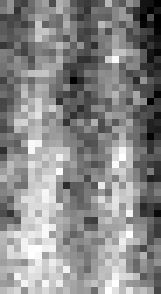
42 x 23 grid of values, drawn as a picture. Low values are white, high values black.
Grain: streaks running down. Stripes: upright, repeating 2 times. Ninth with the lowest average: bottom left. Slope: up to the top right.
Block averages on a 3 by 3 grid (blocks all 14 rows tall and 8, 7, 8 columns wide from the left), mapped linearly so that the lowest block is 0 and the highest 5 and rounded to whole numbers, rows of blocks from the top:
4 5 5
2 4 4
0 2 2
